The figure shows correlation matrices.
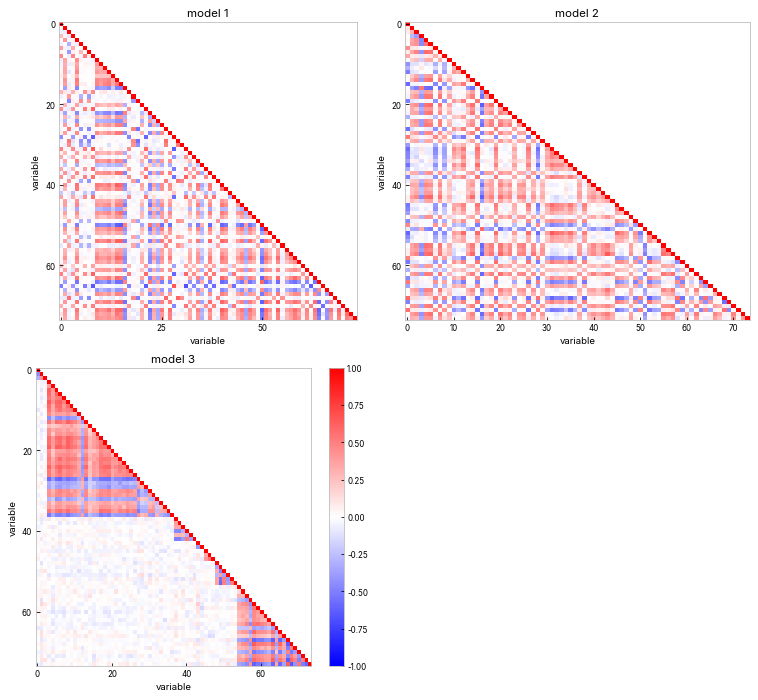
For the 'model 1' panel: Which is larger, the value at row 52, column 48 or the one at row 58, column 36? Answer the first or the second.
the first
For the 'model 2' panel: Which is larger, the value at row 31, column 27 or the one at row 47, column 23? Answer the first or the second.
the second
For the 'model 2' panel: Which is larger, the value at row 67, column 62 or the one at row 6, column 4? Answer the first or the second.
the first
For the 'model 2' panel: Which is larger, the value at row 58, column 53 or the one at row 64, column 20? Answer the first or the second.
the second
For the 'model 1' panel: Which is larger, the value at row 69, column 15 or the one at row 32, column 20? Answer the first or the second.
the first
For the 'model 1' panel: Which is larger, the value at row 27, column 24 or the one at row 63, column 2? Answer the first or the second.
the second
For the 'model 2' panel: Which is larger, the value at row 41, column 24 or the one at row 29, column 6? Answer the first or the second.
the first
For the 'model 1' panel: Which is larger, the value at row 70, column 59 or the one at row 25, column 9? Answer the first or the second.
the second
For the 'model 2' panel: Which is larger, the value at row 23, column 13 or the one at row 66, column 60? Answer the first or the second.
the second
